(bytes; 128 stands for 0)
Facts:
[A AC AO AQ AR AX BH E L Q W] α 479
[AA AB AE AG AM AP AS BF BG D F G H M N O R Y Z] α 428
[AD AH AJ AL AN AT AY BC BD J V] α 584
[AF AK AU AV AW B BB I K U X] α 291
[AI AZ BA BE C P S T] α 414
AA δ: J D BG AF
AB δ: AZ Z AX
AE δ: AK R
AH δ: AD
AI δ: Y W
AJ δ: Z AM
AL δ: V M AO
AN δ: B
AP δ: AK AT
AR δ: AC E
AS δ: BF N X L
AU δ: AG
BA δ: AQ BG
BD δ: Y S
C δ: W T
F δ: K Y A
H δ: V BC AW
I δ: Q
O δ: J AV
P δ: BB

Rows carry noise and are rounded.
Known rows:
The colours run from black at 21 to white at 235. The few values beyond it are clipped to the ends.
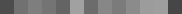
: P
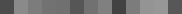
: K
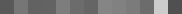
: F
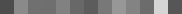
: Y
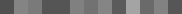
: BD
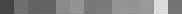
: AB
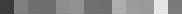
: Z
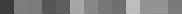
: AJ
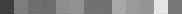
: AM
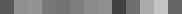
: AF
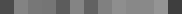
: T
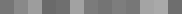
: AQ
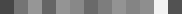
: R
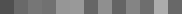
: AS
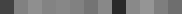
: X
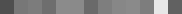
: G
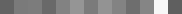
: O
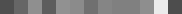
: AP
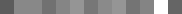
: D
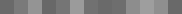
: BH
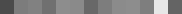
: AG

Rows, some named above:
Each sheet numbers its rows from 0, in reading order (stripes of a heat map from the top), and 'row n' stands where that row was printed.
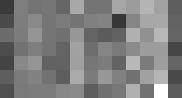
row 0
AZ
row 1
U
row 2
AO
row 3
P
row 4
AD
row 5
BA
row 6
M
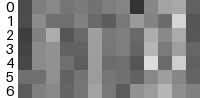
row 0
U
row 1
Y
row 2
AT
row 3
AD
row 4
V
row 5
AR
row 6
AX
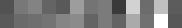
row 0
AL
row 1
H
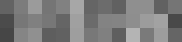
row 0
L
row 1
BE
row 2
AY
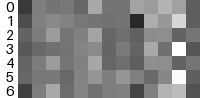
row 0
AZ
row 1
AW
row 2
L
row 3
H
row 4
L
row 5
AA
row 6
AK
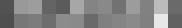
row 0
J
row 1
G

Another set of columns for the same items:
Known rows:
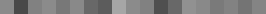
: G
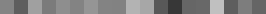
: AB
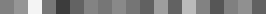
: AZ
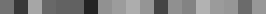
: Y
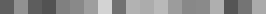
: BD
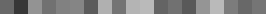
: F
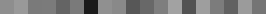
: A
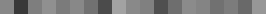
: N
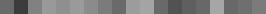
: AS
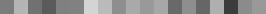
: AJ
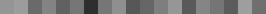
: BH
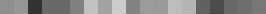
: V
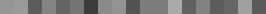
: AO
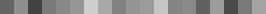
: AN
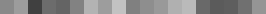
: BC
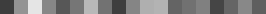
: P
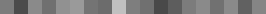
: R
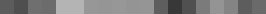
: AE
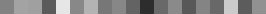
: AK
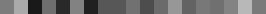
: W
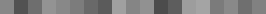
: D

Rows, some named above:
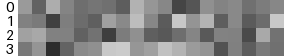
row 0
AM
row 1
AD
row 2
AX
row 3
AL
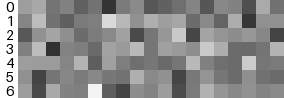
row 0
AX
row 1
AJ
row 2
BA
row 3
J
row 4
AW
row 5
M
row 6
AG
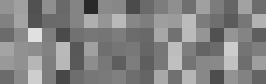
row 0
AQ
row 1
AY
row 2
BE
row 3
AW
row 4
K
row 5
BE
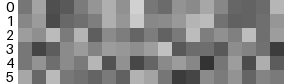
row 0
AT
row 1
BC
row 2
K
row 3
H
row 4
AR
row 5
Z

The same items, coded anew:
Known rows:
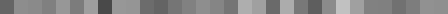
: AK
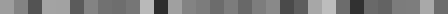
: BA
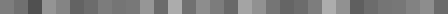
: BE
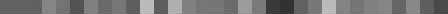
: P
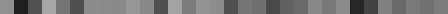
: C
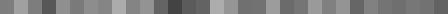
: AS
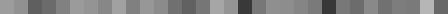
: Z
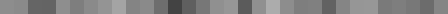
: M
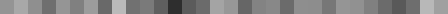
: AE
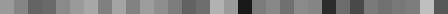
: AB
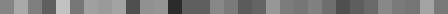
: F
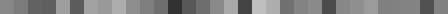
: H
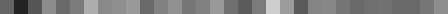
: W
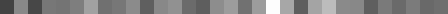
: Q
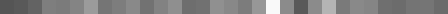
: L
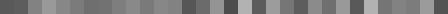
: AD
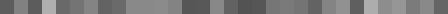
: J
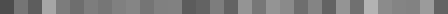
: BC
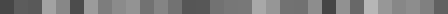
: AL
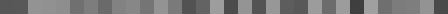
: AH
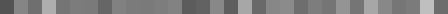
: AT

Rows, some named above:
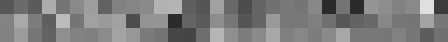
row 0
AJ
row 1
F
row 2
AG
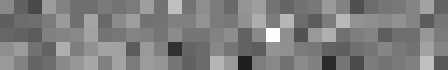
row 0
AZ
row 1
AW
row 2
AQ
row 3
Y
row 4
AB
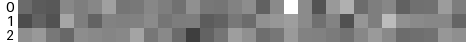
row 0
AQ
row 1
V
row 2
R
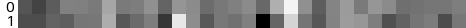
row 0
AO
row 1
AR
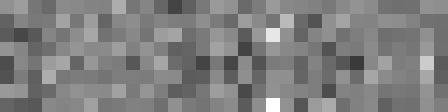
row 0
R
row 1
K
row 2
AX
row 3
AM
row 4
BD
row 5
AY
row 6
AM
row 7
AQ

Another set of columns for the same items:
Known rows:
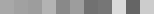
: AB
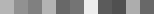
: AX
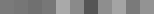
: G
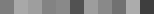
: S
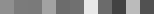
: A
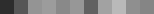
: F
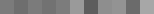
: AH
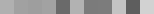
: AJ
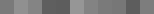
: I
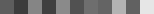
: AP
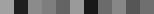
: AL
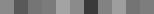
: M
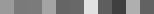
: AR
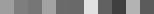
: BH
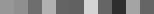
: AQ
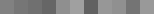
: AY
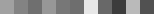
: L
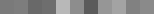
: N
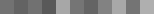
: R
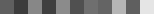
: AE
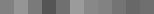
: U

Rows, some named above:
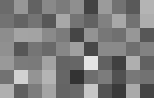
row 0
J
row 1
R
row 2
P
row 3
BC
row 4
AR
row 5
BA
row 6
AO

